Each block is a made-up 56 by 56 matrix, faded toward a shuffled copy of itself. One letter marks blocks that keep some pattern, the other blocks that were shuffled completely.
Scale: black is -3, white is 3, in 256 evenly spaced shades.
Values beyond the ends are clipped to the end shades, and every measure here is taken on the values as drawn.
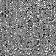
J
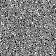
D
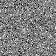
D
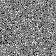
D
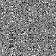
J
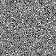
J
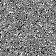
D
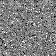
D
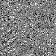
J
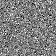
D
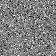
D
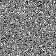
D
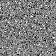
D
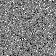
D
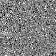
J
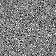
D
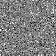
J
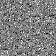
J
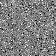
J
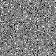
J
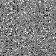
J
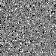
J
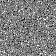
D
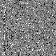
J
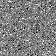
D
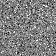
D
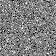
D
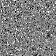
J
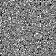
J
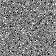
D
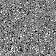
J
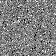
D
